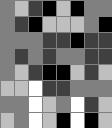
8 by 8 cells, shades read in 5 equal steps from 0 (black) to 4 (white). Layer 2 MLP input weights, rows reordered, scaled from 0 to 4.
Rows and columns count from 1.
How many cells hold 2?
20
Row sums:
13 14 10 12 13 18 21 19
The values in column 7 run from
0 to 2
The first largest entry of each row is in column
2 4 1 1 2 3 3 3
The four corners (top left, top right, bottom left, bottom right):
2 2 3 3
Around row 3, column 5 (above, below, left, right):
3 2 1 0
